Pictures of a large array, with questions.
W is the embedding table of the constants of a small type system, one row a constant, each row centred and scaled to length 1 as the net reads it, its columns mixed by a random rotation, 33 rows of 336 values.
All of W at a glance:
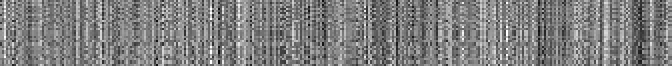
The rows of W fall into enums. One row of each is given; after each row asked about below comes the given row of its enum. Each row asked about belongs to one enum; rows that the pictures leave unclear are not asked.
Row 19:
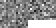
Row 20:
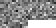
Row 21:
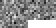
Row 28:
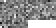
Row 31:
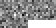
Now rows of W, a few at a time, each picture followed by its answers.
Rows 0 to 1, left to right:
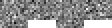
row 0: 21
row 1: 19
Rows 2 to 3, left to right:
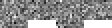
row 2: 21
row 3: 28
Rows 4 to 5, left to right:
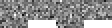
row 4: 31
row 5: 28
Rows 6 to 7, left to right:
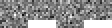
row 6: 31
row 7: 21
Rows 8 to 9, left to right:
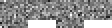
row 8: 28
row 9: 31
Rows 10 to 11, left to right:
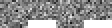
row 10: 20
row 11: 21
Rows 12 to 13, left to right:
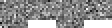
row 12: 28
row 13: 19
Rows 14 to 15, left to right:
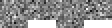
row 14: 21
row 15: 19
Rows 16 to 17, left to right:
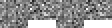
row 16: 19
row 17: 19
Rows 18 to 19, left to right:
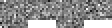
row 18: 28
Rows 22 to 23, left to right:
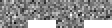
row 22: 21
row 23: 31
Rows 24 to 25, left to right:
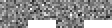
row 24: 19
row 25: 31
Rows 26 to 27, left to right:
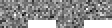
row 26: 31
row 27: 19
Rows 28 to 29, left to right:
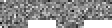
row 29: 20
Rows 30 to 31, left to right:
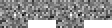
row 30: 31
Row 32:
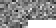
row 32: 20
